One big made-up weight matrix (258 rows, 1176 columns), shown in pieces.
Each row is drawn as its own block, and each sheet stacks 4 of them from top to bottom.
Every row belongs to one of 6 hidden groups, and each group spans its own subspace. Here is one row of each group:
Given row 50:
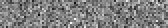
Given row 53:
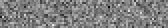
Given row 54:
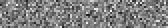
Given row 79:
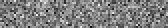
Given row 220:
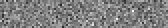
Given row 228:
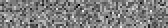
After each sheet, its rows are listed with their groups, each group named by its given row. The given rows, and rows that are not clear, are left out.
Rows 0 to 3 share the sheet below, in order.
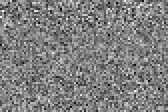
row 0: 220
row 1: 53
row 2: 220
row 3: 50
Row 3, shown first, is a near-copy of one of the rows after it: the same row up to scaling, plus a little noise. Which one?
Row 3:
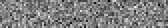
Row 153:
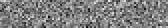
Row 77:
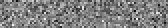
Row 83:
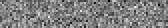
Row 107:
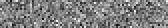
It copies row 83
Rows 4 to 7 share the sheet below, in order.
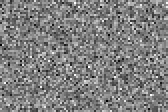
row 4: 79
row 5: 53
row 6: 50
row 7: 228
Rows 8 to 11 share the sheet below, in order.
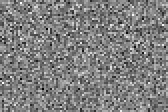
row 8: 228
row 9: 79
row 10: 79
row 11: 228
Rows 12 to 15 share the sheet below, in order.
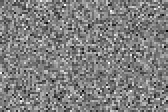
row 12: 79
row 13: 79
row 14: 53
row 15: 79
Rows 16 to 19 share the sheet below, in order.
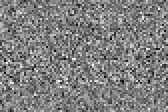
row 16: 228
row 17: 54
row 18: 79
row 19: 79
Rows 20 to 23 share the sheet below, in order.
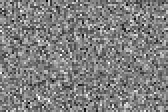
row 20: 79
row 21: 50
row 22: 53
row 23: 50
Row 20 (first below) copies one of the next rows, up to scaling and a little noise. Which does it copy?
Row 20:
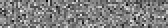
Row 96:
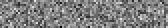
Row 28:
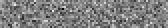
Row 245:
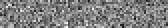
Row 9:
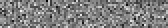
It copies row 9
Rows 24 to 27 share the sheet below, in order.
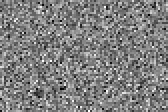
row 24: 228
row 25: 50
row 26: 228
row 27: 228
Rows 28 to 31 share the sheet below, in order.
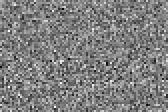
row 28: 79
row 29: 54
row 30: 228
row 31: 54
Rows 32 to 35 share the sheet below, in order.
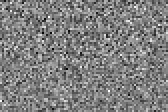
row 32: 50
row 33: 228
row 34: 228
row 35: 53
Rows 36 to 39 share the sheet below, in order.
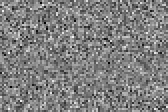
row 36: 228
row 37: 50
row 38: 53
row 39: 50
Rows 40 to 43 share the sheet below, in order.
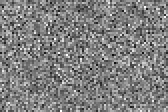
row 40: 53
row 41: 79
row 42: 220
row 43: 79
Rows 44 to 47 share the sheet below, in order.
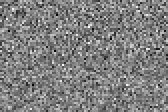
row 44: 228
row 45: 54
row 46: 79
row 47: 50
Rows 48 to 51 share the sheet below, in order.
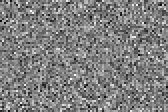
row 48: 220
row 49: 220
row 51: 79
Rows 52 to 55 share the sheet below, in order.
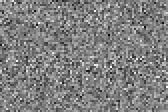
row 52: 220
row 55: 79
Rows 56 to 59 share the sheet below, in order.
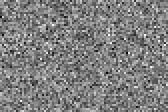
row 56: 53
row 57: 53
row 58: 228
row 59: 50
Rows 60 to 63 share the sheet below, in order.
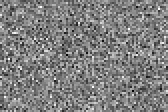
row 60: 228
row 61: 79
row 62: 54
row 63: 220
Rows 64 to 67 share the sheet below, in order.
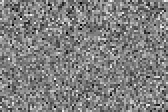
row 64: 50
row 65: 50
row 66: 54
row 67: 54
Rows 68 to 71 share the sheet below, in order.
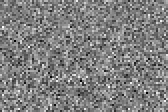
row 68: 79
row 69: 50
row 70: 50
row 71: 53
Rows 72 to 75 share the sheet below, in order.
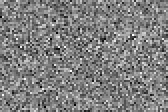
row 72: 53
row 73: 220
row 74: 220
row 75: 228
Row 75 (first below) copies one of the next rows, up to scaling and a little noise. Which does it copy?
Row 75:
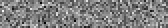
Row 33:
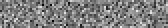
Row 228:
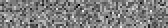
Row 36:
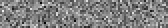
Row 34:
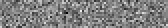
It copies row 36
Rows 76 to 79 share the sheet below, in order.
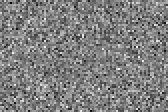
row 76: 50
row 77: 50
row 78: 79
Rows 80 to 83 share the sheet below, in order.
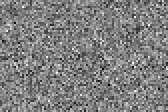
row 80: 220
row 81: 220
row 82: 220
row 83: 50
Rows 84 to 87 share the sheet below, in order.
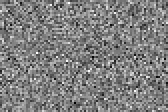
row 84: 228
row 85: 220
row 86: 54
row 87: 50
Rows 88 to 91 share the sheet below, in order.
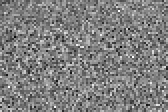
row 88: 220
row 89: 79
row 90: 54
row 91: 54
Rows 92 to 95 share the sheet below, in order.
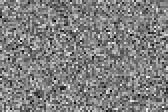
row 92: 53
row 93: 79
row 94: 54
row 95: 228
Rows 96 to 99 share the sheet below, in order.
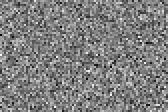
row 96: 79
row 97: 228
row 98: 54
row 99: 54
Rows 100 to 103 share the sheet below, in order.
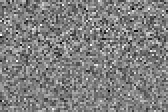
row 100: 220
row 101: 50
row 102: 54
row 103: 53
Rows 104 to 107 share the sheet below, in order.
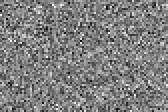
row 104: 228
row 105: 79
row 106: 79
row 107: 50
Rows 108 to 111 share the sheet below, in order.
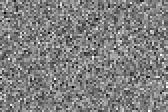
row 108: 220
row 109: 50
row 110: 54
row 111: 79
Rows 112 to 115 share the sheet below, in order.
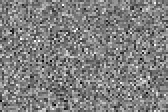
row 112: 220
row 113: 79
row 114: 228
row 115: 53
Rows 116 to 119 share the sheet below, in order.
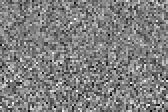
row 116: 50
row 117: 53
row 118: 228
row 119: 54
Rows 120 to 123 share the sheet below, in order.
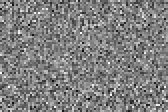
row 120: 79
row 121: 79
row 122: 53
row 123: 54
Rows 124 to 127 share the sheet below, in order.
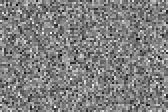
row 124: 54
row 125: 228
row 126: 50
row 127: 54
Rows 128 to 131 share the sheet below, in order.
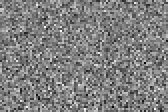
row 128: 50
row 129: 220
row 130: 54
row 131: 50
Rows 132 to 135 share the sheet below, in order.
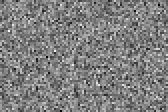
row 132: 50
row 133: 54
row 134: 50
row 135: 50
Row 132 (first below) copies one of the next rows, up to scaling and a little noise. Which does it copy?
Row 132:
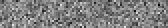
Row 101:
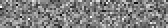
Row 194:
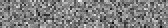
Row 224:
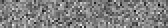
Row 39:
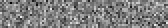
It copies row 224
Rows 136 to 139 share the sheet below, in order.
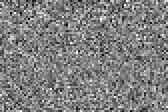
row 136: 50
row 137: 228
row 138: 79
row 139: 228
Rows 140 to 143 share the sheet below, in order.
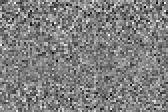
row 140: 54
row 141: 53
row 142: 220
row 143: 54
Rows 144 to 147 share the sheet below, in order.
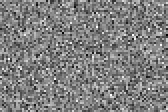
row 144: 50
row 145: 220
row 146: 54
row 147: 79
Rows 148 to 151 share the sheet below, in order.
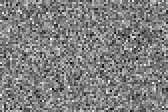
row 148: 54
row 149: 220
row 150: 50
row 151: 228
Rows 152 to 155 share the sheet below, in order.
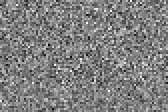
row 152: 54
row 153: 50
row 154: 220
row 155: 53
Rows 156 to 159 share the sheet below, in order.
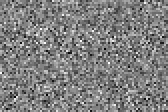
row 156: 220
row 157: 79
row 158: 53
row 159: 79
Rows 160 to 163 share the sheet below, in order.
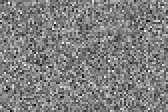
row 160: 54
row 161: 220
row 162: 79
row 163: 79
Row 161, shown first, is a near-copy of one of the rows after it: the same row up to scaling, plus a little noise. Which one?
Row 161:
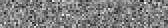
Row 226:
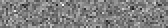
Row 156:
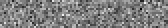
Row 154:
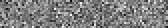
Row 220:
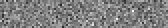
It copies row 156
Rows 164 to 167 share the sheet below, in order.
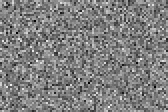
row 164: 79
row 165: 54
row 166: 228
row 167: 220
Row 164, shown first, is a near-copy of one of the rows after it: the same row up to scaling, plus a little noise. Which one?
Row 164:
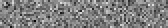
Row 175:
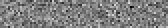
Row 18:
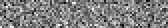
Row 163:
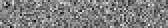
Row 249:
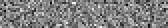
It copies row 163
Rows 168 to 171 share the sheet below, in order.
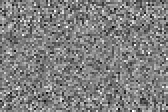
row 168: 79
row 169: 220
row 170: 79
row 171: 79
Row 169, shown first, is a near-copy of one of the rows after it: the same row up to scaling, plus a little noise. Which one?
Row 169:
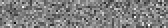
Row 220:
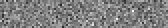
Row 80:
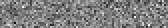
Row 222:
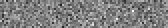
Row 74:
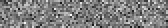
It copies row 80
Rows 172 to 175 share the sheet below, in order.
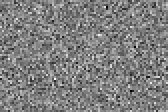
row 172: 228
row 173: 79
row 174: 54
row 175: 79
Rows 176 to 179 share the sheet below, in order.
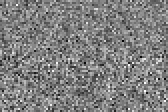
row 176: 54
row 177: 50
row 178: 220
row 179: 53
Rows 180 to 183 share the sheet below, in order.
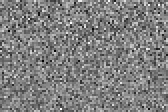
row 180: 50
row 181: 54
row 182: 228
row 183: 220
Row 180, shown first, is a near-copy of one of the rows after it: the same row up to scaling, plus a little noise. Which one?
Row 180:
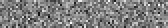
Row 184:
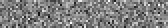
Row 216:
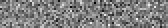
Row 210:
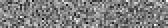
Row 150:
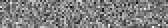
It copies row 184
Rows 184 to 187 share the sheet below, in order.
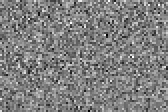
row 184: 50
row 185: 228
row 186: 54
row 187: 228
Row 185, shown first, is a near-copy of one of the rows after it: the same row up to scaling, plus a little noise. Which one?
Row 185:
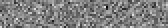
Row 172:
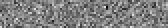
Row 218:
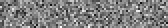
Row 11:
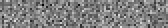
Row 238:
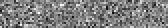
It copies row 172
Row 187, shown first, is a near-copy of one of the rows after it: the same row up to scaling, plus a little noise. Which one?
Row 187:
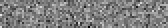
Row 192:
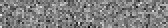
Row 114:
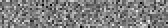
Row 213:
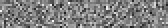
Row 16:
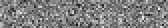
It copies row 192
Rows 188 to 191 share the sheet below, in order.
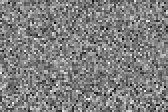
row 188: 54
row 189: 79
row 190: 53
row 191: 54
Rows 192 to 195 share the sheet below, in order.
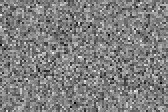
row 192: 228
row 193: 53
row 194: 50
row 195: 50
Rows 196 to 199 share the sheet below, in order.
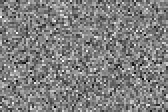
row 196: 53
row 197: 54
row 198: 220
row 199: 54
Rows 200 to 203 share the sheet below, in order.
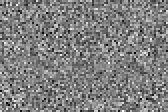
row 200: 54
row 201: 228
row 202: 53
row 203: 228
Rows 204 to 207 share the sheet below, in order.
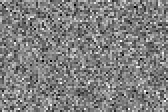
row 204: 50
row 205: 79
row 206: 228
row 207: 53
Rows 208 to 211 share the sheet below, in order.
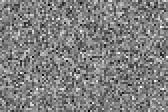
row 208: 50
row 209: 50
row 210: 50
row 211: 228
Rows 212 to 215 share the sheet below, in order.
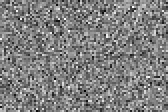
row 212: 220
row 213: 228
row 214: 54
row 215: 220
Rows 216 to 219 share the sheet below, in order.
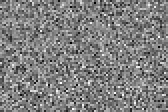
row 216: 50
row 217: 228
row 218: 228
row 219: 79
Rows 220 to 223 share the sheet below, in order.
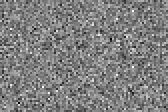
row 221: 79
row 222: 220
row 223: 220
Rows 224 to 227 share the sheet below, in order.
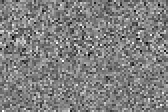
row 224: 50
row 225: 228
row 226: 220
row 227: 79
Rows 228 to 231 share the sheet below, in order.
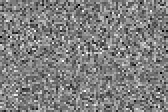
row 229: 79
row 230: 220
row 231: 220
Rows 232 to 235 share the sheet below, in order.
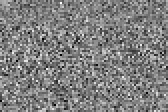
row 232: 220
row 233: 50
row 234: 54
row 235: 53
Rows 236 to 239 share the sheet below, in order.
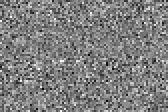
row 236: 220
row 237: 228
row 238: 228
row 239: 228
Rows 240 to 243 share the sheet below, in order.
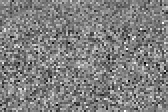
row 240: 220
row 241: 220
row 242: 53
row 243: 50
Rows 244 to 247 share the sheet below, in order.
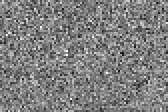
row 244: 79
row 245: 79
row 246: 228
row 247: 220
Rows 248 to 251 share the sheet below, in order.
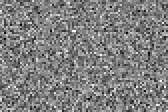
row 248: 228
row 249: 79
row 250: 50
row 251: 54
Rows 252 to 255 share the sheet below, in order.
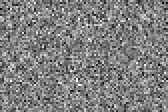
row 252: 79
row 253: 50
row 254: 228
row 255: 50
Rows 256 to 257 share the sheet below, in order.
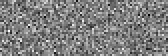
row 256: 79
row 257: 54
